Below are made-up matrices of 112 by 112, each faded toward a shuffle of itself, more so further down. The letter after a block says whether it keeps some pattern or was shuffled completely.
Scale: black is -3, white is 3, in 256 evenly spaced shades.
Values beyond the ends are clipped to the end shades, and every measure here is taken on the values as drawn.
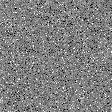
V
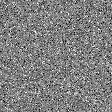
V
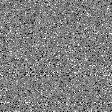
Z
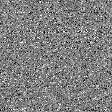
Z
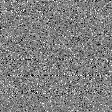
Z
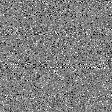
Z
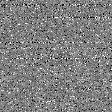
Z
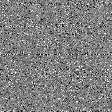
Z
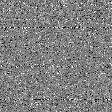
Z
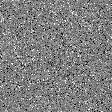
V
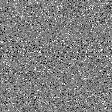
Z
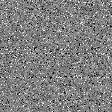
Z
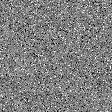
V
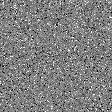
V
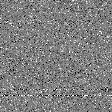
Z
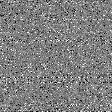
Z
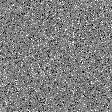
V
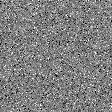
V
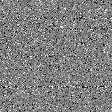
Z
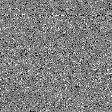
Z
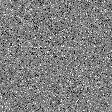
V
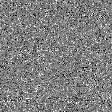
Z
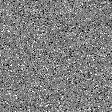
V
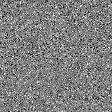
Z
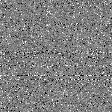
Z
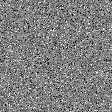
V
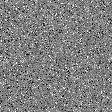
V
